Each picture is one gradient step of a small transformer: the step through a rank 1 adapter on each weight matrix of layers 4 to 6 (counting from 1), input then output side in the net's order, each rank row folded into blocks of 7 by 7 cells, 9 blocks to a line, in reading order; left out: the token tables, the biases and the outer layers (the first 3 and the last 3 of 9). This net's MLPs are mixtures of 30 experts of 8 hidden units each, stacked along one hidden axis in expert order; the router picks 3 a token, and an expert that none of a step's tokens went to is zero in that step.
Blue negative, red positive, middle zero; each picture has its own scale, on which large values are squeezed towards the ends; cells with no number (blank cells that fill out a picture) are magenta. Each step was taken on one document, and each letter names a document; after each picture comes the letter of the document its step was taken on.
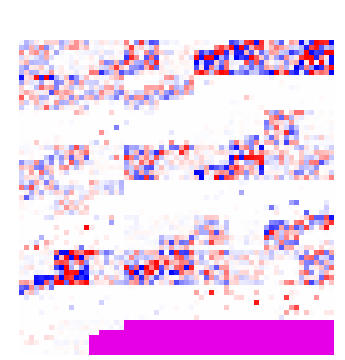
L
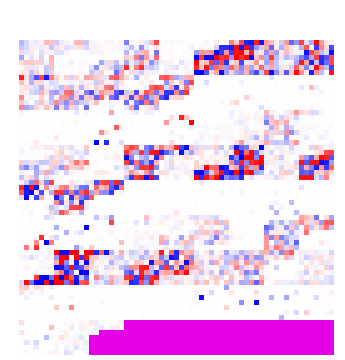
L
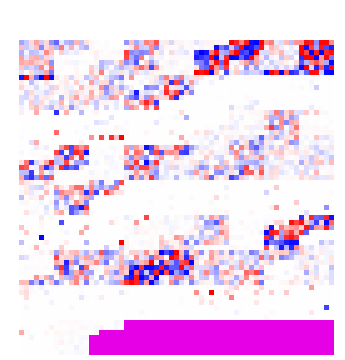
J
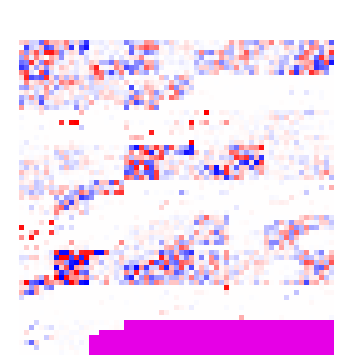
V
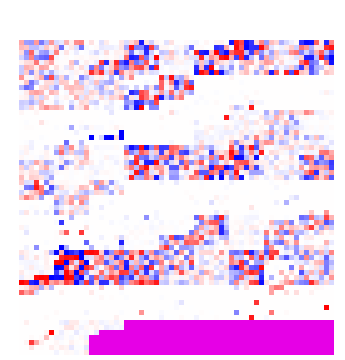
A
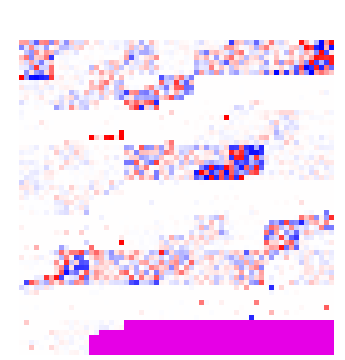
A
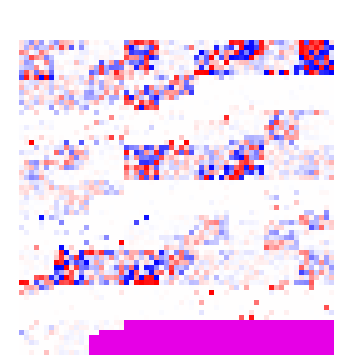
J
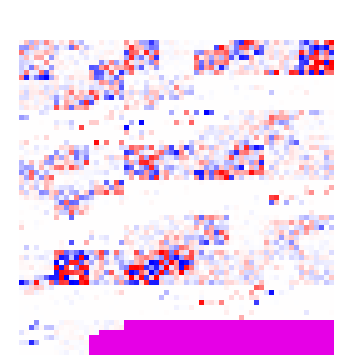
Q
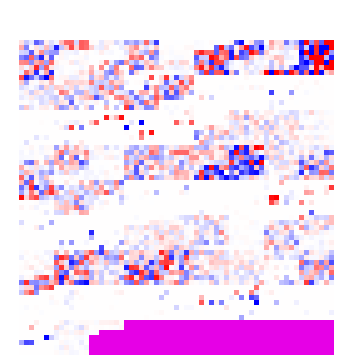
Q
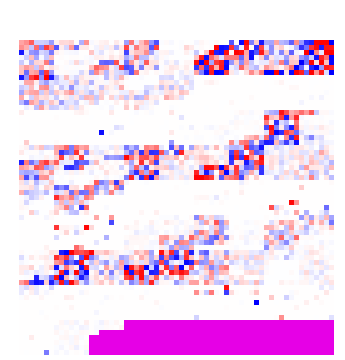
L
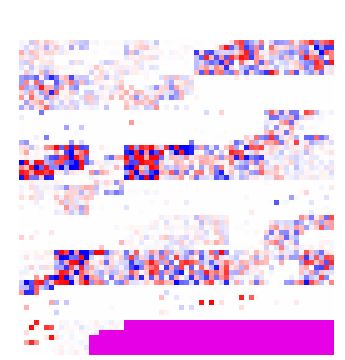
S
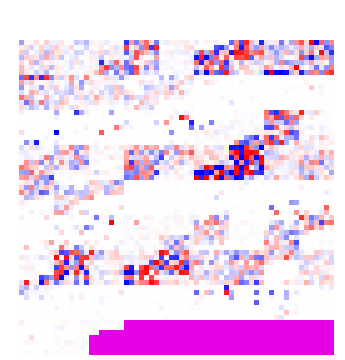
L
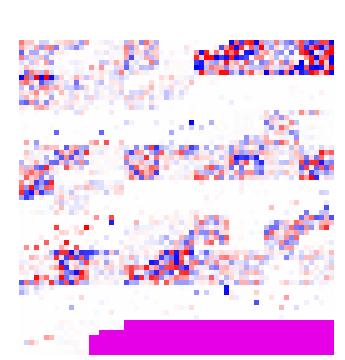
L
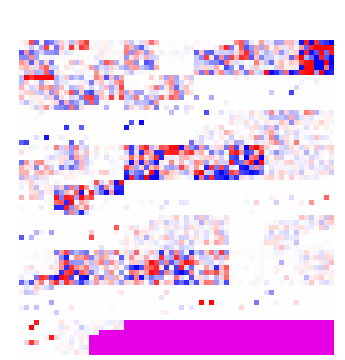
S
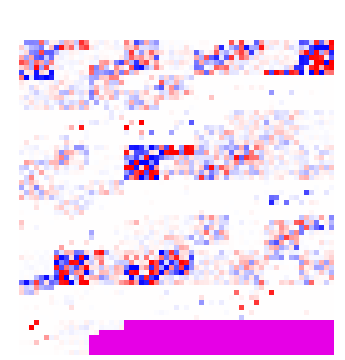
Q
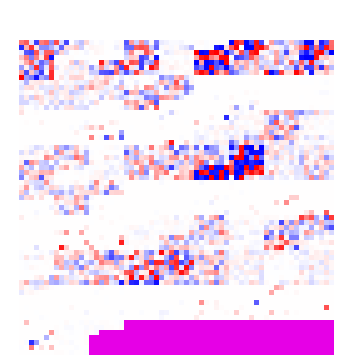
A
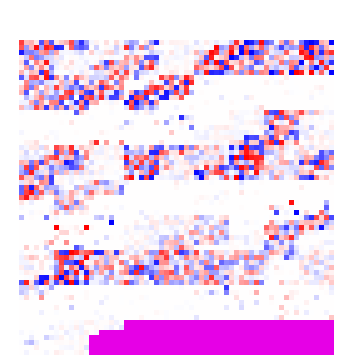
L
